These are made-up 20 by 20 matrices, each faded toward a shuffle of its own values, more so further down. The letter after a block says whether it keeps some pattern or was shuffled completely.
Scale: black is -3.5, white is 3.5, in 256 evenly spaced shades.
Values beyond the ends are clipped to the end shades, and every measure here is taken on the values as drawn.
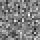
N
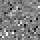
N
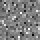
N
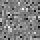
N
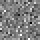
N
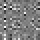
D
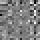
D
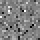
N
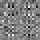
D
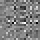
D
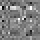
D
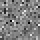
N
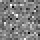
N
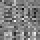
D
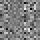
D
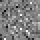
N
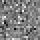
N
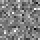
N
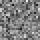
N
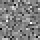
N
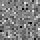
N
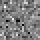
N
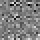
D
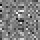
D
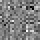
D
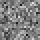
N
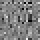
D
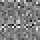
D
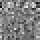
D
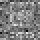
D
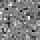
N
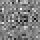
D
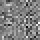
D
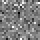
N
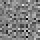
D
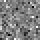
N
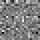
D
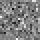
N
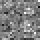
D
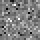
N
